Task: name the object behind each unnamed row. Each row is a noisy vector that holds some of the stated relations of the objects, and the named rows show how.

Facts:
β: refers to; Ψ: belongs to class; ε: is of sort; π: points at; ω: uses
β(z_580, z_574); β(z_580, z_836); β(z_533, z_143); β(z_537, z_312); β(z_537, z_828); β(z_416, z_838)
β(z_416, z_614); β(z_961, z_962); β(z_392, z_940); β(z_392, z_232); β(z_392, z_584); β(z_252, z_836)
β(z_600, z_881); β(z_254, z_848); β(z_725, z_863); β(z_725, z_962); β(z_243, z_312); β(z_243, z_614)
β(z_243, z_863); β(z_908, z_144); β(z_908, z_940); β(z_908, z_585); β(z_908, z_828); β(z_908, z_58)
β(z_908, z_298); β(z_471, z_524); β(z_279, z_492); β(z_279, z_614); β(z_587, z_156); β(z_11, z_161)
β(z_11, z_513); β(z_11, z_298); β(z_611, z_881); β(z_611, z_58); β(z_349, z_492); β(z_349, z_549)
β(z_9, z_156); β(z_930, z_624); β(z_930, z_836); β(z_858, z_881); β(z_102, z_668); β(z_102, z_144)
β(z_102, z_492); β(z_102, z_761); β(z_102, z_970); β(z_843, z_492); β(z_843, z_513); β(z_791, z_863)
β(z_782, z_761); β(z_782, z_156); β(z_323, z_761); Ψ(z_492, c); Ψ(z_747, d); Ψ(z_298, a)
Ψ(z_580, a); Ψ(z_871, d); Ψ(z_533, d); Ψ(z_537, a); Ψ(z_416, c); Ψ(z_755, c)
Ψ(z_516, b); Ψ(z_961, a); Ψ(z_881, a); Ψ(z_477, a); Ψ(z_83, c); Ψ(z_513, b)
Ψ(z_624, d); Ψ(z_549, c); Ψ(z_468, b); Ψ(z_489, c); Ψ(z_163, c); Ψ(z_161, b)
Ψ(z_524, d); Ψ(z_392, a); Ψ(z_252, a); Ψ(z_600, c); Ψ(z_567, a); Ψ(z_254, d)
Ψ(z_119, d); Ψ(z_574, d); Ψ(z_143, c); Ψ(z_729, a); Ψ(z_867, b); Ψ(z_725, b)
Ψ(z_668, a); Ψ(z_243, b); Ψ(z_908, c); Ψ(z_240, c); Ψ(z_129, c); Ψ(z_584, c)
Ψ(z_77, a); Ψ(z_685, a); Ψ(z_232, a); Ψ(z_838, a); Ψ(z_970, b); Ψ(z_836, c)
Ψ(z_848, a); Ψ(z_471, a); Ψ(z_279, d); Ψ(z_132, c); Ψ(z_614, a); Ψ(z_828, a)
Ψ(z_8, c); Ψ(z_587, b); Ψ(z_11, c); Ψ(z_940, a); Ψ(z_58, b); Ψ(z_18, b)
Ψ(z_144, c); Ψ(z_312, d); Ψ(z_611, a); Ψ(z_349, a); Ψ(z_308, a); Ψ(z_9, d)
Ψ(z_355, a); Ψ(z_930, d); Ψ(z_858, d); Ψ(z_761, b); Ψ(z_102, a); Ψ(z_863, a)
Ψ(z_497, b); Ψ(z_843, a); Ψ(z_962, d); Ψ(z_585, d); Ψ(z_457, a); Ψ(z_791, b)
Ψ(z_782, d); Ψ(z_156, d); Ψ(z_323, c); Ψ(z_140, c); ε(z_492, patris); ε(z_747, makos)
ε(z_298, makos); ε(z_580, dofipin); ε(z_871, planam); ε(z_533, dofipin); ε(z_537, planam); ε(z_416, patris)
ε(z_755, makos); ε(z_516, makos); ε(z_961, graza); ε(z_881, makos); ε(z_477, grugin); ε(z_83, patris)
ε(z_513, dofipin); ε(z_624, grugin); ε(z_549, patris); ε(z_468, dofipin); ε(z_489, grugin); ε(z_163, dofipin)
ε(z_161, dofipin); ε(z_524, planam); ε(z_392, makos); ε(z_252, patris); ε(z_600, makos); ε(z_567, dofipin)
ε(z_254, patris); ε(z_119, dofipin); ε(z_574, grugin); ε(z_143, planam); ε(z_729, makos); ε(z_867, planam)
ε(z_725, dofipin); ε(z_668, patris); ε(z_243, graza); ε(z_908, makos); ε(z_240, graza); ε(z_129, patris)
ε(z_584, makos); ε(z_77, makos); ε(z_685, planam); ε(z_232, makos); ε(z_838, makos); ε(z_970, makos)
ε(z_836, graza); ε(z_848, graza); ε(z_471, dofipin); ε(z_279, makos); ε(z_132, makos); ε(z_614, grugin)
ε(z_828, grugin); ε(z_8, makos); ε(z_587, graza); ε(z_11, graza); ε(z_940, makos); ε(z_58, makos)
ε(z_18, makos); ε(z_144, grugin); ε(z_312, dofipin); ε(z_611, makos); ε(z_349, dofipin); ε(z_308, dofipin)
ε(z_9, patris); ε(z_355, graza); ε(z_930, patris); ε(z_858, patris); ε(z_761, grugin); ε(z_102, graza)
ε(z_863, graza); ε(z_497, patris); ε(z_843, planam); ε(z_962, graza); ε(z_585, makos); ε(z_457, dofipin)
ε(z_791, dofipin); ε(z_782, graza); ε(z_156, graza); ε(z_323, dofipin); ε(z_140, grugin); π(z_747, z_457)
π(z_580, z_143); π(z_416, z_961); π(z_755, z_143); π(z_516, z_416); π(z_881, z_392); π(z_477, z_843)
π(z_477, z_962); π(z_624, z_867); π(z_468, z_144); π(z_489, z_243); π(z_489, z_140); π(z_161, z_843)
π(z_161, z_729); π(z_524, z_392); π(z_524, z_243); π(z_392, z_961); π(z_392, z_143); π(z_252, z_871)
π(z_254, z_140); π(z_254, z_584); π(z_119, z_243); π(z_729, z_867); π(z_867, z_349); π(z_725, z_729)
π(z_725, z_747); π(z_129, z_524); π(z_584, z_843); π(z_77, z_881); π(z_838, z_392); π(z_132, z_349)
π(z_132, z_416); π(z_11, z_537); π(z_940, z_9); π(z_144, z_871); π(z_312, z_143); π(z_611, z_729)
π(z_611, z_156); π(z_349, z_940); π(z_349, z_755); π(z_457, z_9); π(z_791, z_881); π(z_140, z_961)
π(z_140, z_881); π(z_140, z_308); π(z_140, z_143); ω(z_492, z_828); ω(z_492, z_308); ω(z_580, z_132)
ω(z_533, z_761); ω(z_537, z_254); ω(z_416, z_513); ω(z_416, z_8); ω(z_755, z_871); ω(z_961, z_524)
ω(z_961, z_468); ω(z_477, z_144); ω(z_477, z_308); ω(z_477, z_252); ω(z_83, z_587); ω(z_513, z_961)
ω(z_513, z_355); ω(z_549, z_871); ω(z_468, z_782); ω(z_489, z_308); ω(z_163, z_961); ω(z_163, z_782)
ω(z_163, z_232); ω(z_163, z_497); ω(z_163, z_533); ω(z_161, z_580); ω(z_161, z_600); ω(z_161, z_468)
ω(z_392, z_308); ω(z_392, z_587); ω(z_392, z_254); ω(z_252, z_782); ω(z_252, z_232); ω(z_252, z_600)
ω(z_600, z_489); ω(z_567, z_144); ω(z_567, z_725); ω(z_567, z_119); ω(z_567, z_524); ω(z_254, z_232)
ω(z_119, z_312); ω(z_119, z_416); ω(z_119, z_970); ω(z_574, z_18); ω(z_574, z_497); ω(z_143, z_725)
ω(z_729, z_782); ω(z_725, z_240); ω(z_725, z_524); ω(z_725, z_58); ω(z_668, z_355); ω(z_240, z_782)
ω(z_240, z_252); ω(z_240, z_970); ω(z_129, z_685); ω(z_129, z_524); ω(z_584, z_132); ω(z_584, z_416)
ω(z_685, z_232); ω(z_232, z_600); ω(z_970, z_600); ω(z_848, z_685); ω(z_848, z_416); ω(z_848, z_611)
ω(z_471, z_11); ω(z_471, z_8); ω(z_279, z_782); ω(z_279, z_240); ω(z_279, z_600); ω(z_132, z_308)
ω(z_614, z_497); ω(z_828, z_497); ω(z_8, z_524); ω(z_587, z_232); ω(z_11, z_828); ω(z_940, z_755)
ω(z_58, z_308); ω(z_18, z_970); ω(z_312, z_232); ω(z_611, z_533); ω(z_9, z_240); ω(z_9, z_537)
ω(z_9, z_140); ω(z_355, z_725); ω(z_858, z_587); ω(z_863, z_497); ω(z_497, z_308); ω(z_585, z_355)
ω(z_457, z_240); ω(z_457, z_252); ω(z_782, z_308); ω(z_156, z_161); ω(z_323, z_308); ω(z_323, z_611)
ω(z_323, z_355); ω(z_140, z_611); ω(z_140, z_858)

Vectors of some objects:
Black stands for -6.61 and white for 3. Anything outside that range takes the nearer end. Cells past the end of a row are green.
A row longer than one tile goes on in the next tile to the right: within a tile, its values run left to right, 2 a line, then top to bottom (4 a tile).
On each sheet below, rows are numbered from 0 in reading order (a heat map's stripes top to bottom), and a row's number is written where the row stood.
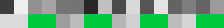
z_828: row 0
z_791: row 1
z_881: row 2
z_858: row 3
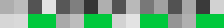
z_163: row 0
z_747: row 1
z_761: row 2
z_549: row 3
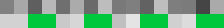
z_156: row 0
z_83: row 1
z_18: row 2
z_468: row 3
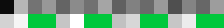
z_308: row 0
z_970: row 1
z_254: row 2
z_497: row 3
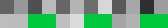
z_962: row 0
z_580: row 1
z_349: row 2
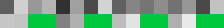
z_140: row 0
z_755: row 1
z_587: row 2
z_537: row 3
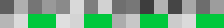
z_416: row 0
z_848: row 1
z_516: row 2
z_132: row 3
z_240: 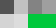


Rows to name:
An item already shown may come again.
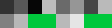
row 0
z_871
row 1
z_537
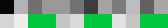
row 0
z_308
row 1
z_725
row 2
z_729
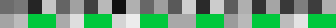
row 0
z_791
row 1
z_537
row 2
z_308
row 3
z_940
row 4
z_349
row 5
z_524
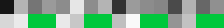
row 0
z_308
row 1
z_477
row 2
z_600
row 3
z_102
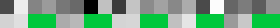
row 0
z_828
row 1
z_867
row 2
z_355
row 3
z_143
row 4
z_243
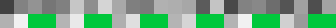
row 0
z_782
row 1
z_392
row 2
z_279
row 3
z_323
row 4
z_782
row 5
z_624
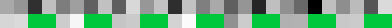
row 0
z_161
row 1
z_58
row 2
z_140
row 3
z_232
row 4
z_843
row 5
z_867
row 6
z_471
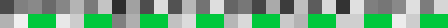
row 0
z_782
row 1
z_574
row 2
z_755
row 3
z_580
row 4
z_533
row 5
z_836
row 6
z_144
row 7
z_848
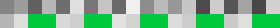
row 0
z_585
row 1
z_863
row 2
z_614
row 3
z_457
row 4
z_685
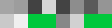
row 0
z_513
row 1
z_908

